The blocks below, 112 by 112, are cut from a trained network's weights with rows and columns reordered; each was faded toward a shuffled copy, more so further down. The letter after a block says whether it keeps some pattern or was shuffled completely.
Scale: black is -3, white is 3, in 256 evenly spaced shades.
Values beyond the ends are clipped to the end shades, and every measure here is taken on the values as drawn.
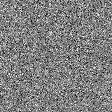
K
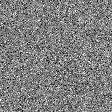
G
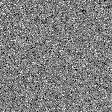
K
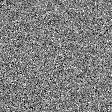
K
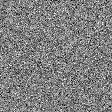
K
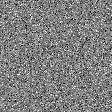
G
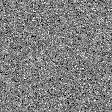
G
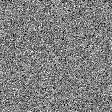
K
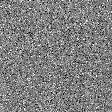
G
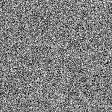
G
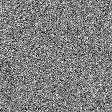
K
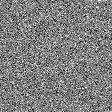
G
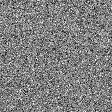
K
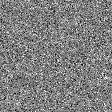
G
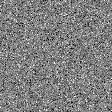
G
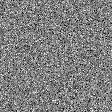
G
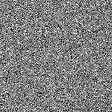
G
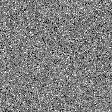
G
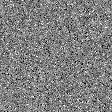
K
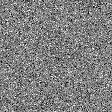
G
